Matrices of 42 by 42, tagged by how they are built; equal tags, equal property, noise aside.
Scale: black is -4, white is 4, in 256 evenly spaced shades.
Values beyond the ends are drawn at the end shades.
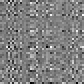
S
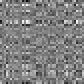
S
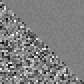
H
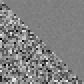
H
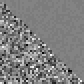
H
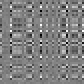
S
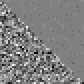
H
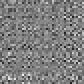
S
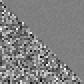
H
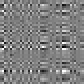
S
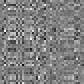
S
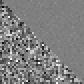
H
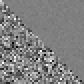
H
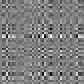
S
